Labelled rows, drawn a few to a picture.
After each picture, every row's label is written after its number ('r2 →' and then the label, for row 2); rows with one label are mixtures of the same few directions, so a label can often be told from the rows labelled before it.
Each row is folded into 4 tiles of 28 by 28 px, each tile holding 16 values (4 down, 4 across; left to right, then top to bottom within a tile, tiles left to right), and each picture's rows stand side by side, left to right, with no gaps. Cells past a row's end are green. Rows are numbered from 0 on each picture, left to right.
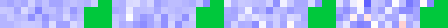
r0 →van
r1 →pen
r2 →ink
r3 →ink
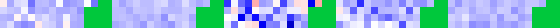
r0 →ink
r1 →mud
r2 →ink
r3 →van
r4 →pen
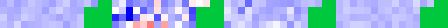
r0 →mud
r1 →pen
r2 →van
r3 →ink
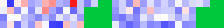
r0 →mud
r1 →van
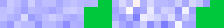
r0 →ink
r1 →van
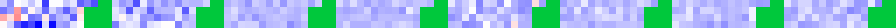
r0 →pen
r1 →van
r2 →ink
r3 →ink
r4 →ink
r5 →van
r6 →pen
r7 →ink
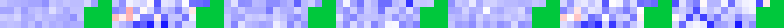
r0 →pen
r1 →pen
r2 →mud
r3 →mud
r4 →van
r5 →pen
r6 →ink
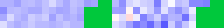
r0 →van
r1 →pen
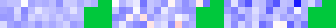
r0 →van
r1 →ink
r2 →mud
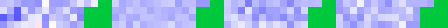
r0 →pen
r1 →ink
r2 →van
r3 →van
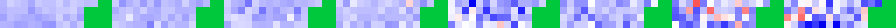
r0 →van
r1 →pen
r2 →van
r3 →mud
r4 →van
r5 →ink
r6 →van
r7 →pen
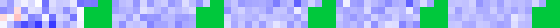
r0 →pen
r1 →ink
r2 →mud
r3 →mud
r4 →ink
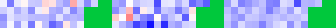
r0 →mud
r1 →pen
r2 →mud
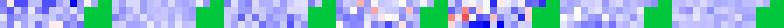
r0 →mud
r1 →ink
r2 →ink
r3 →van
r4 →pen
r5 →pen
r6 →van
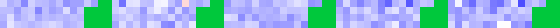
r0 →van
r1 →mud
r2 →ink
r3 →mud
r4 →mud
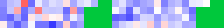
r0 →van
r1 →pen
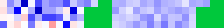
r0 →van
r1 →pen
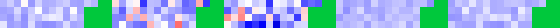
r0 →van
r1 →ink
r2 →pen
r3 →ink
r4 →van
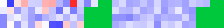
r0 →mud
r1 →pen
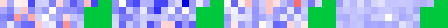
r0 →ink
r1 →mud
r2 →mud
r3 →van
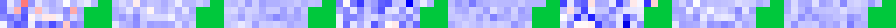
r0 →van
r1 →van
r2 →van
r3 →mud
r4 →van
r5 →ink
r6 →van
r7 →ink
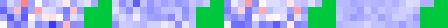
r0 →van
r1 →van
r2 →van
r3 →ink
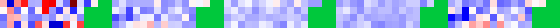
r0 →mud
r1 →pen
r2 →mud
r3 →ink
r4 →pen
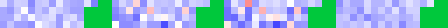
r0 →ink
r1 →van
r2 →van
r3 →ink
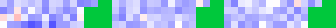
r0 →pen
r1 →ink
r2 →mud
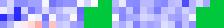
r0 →pen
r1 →mud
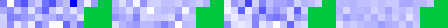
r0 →mud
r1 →van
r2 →van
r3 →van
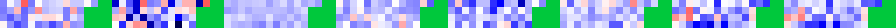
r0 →van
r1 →ink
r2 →pen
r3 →ink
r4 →mud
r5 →mud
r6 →pen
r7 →pen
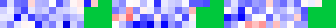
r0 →ink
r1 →pen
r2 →pen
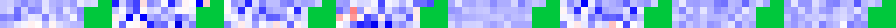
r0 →pen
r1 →ink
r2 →van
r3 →pen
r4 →mud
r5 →van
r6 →mud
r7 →mud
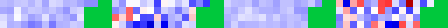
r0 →pen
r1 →pen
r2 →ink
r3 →mud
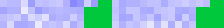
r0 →ink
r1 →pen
